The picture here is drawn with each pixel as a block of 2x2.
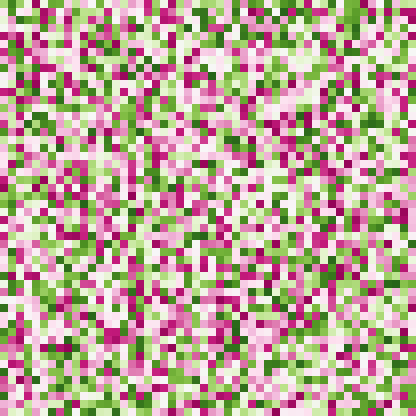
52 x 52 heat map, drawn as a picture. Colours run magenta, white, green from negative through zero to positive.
There is no seam. The texture is fine-grained noise. Neither half mirrors the other. The histogram is flat. There are no regular stripes. On average the colour sits 50% of the way up the scale. No single row or column stands out from its neighbours.
